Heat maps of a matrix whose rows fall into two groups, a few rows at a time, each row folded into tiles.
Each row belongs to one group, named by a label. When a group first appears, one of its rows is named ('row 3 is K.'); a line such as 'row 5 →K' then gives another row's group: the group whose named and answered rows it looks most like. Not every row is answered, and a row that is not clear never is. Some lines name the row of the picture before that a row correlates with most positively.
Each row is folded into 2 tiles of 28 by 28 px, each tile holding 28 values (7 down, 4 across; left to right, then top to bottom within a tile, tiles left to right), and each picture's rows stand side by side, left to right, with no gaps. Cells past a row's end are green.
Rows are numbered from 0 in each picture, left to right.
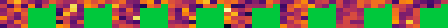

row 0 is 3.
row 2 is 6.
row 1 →3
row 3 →6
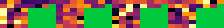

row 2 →3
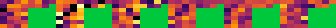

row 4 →3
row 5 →6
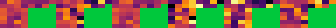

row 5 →6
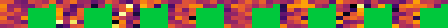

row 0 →6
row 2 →3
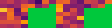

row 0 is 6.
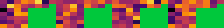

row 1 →3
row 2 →6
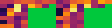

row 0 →3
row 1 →3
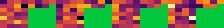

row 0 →3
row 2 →6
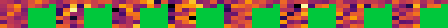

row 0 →3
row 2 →6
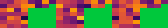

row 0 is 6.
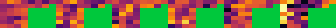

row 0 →3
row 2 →3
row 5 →6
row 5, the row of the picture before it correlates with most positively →1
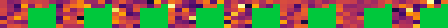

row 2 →6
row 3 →6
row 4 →3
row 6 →6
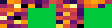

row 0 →3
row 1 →3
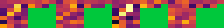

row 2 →3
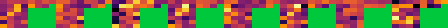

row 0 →3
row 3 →3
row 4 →6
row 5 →3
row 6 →3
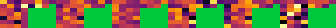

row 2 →6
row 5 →3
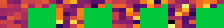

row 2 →6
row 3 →3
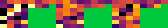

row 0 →3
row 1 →3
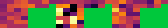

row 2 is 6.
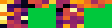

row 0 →6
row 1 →3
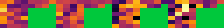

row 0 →6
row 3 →3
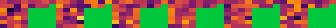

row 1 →6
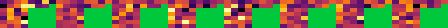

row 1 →6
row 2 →3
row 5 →6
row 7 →3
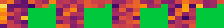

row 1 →3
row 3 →3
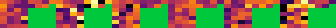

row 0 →6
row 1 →6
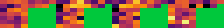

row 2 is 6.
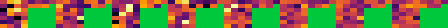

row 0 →3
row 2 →3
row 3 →3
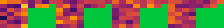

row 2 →3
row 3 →6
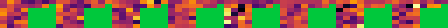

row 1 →6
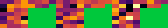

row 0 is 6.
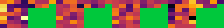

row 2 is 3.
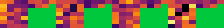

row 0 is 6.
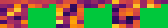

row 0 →3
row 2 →3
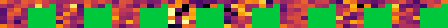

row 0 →3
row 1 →3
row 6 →3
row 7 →6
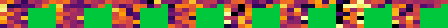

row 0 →6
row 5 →6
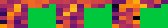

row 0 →3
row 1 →3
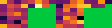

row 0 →3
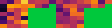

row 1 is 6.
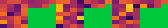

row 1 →6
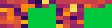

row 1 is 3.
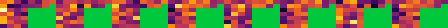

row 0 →6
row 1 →3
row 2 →6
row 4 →3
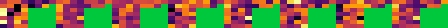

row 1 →6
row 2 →3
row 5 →3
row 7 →6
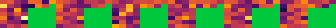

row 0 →6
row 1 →6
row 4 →6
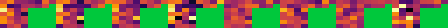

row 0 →6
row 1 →6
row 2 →6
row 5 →6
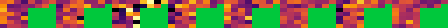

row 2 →6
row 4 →6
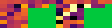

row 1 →3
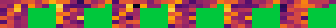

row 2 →3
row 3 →6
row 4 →6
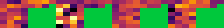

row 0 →3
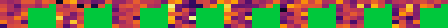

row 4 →6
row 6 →3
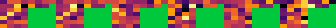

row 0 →3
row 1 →3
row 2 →6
